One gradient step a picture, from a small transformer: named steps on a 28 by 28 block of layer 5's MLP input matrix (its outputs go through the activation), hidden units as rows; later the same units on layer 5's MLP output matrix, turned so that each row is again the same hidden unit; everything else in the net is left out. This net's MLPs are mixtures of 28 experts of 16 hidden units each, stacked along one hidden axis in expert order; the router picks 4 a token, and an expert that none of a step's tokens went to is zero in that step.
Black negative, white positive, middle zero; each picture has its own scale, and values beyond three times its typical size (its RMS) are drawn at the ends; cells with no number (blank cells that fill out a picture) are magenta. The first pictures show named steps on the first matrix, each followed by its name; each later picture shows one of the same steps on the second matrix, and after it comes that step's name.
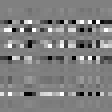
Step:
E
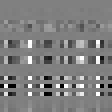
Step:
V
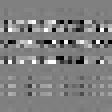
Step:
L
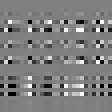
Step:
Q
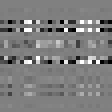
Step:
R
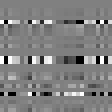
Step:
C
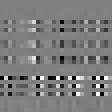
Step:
V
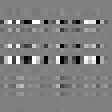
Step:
R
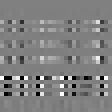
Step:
V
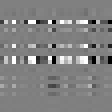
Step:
R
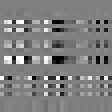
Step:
Q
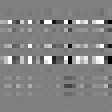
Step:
R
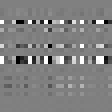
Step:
R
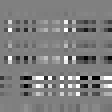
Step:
C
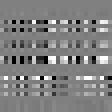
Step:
Q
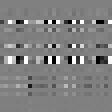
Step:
R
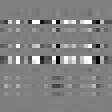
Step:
R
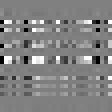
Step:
L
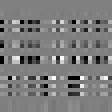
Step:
Q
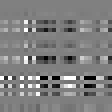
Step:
C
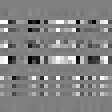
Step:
L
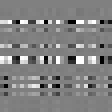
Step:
E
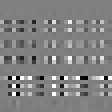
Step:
V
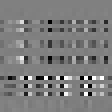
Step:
V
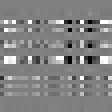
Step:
L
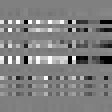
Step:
L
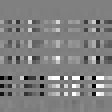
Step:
V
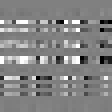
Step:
L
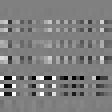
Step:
V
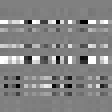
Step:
E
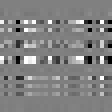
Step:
L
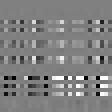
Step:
V
